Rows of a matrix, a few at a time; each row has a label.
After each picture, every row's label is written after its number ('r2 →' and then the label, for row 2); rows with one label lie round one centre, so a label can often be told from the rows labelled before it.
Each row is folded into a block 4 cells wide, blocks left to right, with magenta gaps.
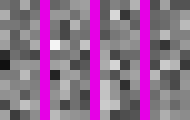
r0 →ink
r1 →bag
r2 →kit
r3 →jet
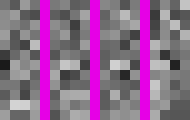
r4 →ink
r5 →jet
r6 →jet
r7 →kit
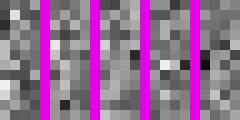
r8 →kit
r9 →bag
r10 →bag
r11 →jet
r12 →ink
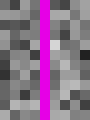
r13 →ink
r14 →bag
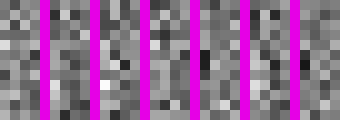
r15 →bag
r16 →kit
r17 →kit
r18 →bag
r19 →ink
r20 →kit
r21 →ink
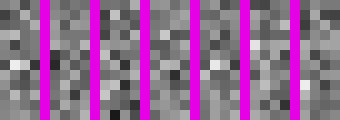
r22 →jet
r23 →ink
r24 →kit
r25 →jet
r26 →jet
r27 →bag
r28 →kit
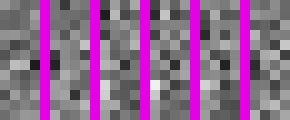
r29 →jet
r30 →ink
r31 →kit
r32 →kit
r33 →kit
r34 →ink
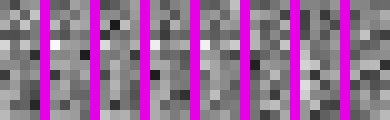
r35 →bag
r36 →bag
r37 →bag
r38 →bag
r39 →bag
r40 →ink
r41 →kit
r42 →jet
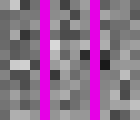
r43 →jet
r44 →bag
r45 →ink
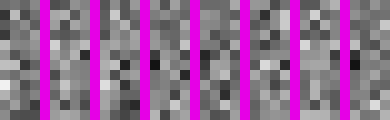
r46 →kit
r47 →bag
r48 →kit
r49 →ink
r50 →ink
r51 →jet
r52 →bag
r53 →ink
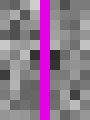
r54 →bag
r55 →ink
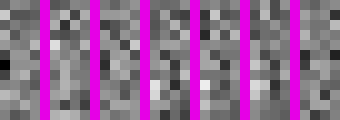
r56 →ink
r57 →bag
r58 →ink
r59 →kit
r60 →kit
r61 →kit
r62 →ink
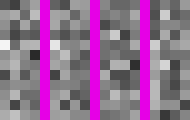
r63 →bag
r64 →bag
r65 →jet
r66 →kit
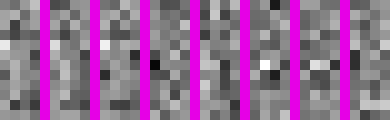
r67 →bag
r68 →bag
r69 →bag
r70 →ink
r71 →kit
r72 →jet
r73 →jet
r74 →ink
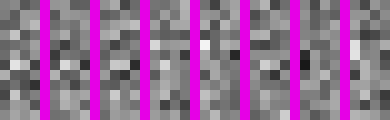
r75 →jet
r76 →jet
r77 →jet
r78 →bag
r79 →bag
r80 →jet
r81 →ink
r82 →bag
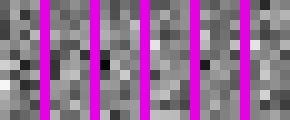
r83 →kit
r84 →ink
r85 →ink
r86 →bag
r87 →ink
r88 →bag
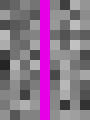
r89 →ink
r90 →bag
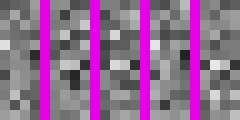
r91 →bag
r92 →jet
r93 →jet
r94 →bag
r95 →jet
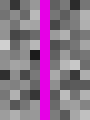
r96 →bag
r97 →jet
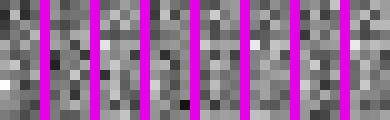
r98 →kit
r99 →ink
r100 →bag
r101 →kit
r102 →bag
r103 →bag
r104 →kit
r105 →bag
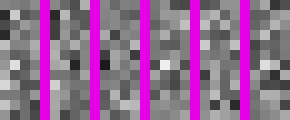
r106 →kit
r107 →kit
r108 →ink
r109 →jet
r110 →bag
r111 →jet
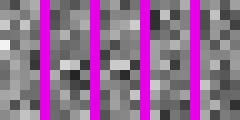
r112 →bag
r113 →jet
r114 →jet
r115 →kit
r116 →kit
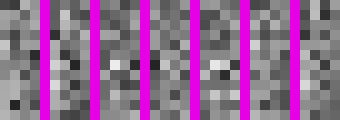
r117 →bag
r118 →kit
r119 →jet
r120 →ink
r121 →jet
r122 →bag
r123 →kit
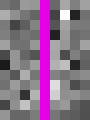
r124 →ink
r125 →kit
